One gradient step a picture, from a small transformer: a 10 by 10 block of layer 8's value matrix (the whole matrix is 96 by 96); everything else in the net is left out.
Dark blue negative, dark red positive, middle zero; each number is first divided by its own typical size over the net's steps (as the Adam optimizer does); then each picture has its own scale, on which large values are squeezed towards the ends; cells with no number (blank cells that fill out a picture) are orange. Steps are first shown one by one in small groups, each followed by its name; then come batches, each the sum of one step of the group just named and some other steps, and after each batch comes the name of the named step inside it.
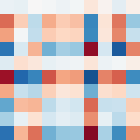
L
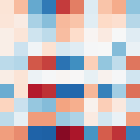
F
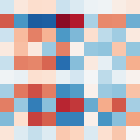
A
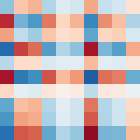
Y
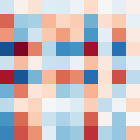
Y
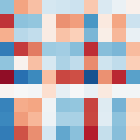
Y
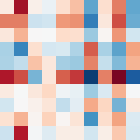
F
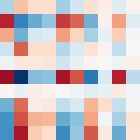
A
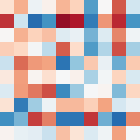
A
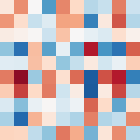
F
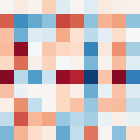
A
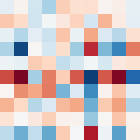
F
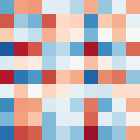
Y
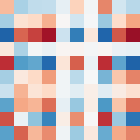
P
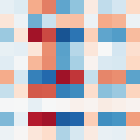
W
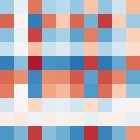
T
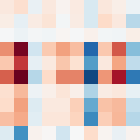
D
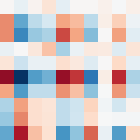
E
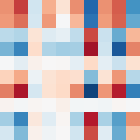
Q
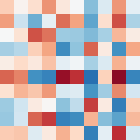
W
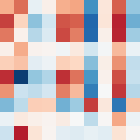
E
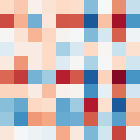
W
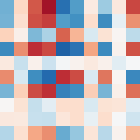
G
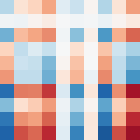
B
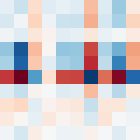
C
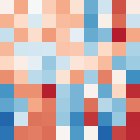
B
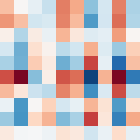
C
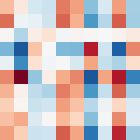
C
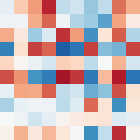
G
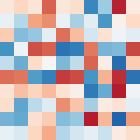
G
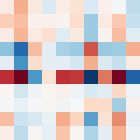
C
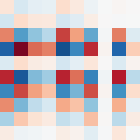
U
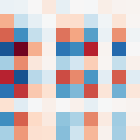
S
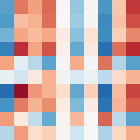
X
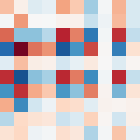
U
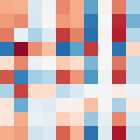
U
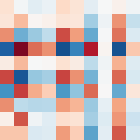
U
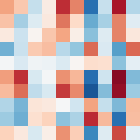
X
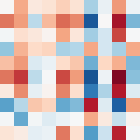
X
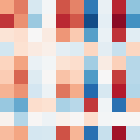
X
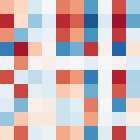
S
